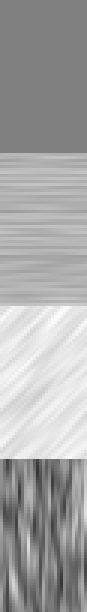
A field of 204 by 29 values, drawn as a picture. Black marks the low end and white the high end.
It is made of 4 by 1 panels. Panel 1,1: middling, flat. Panel 2,1: high, streaked across, faint in contrast. Panel 3,1: very high, slanting up to the right, faint in contrast. Panel 4,1: middling, streaked downward, strong in contrast.
